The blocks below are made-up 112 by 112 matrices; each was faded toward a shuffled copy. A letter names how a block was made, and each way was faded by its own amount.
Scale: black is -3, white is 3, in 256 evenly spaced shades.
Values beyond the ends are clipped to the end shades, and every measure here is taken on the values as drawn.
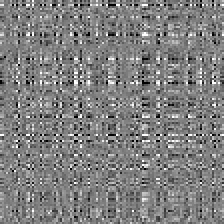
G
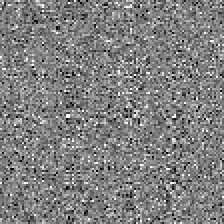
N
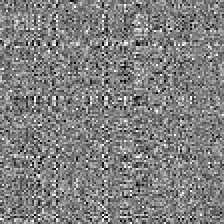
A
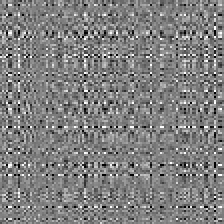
G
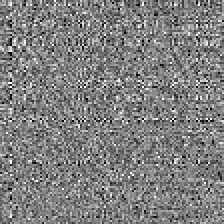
A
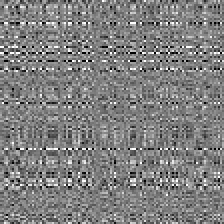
G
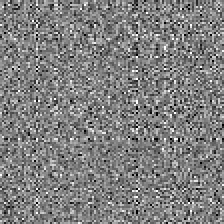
A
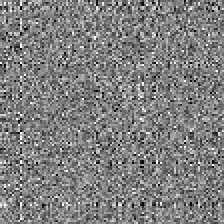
A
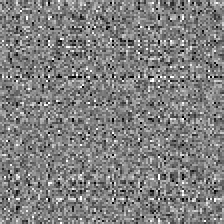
A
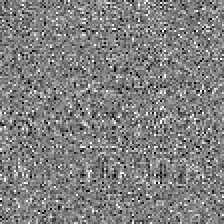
N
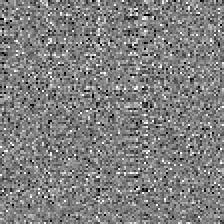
N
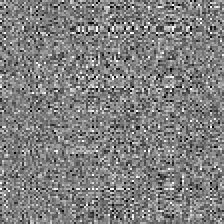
A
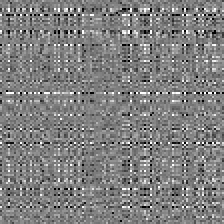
G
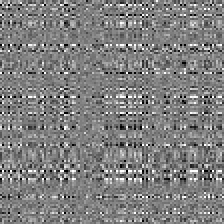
G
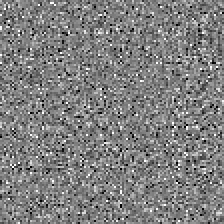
N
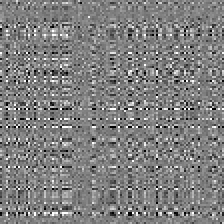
G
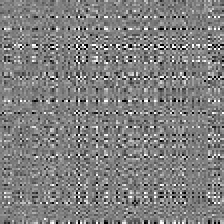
G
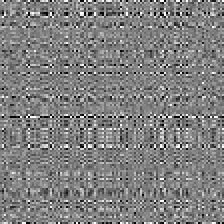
G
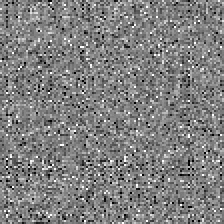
N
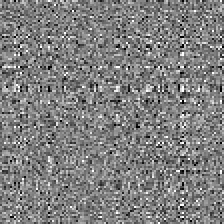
A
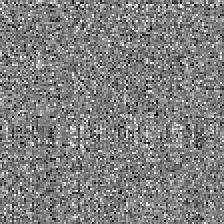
N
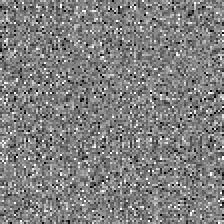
N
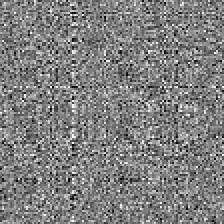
A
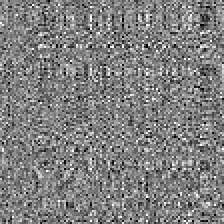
A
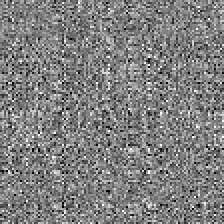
A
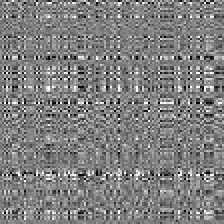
G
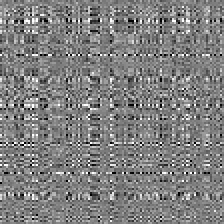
G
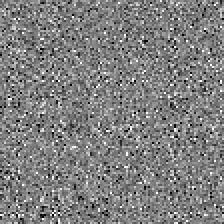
N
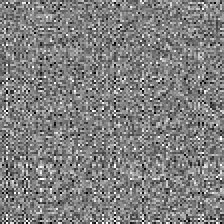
A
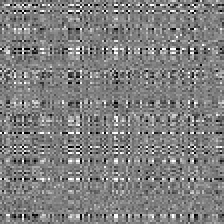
G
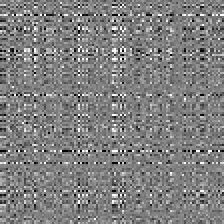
G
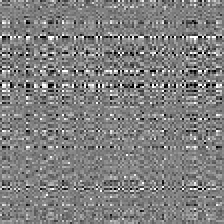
G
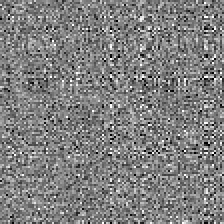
A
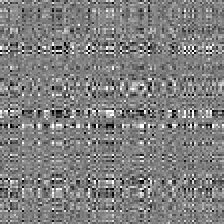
G
